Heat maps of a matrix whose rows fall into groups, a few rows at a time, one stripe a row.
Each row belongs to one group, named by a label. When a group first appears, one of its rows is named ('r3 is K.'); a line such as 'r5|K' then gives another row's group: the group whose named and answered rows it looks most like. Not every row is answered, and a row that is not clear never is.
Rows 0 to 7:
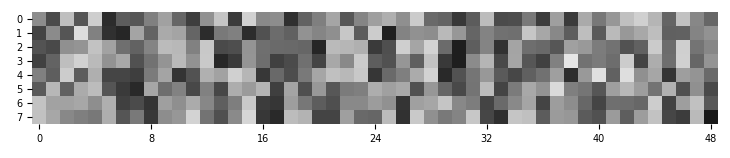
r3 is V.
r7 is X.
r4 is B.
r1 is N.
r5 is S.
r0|B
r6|X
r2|V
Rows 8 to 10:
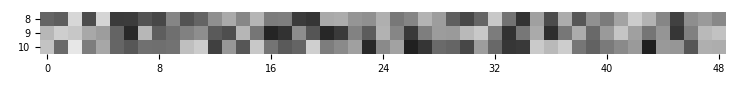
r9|X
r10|X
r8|B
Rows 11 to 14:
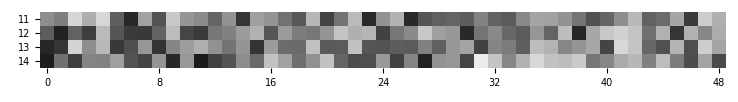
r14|S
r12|B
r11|X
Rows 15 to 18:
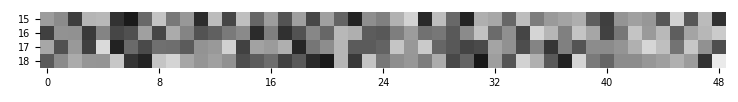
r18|V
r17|B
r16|N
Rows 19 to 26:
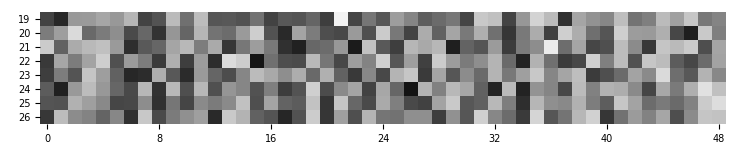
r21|V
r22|N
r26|N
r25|N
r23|S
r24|N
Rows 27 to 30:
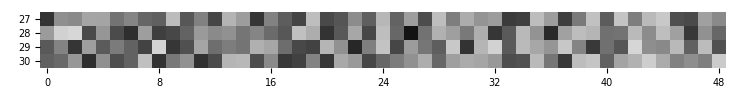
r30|N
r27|N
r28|X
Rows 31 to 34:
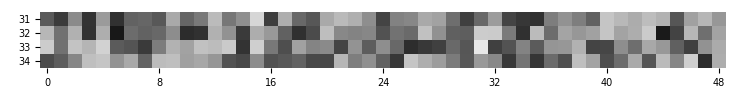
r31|B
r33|X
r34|V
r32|B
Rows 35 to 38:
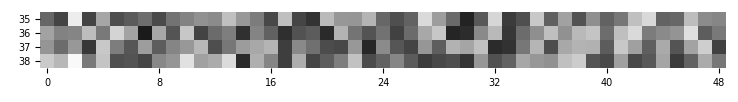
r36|V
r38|X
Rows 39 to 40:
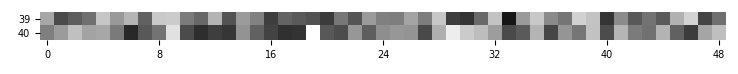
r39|V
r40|N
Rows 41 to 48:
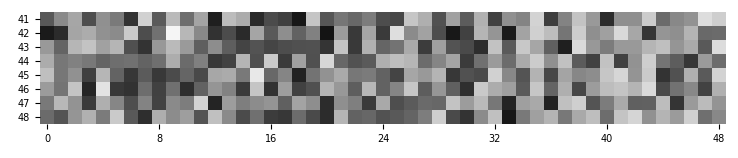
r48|V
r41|N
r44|S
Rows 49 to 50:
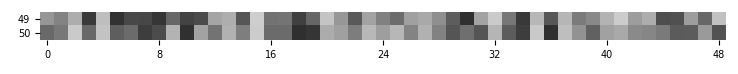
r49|B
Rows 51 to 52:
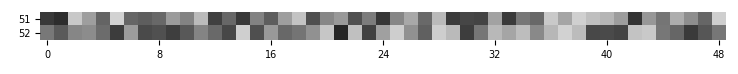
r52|S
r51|V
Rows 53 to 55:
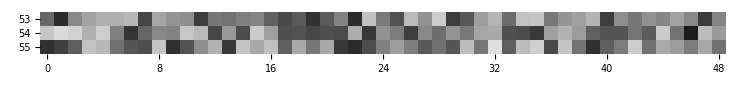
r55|S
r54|X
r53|V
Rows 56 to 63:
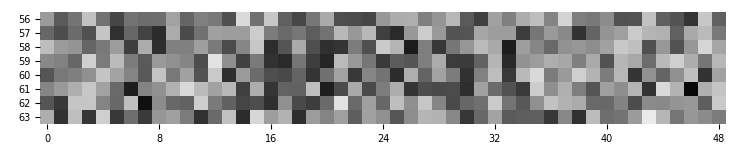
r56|S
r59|V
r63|B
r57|B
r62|V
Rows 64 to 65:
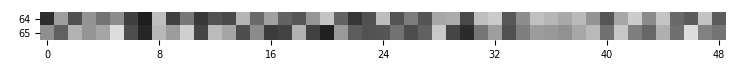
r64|S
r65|V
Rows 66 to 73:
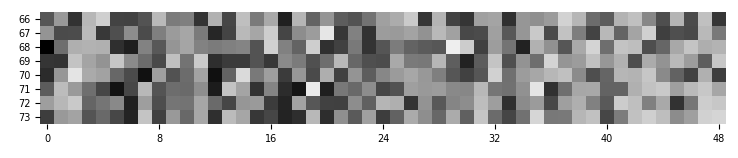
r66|S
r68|N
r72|X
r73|N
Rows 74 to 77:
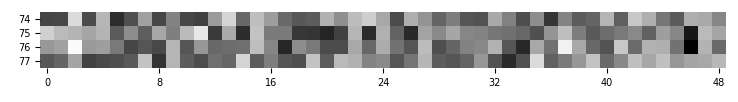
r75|X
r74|B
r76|X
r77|N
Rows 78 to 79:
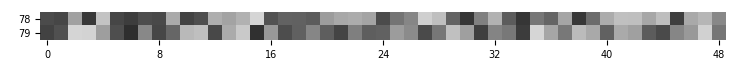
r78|B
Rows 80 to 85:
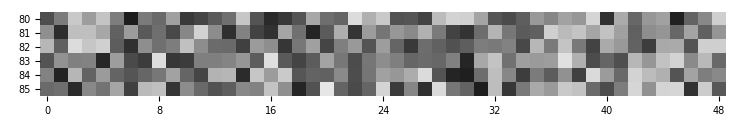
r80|N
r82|X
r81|V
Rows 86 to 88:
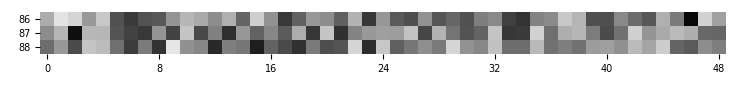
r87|S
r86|X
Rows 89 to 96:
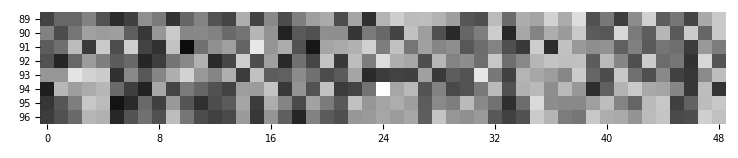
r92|S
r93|X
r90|V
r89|S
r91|B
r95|N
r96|N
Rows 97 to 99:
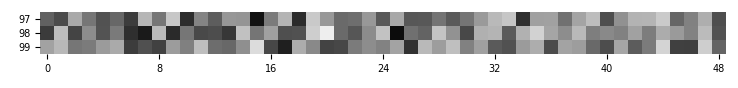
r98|S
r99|X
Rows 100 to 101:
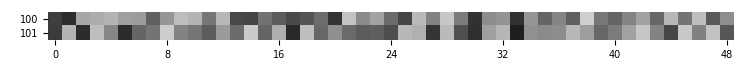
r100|V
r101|S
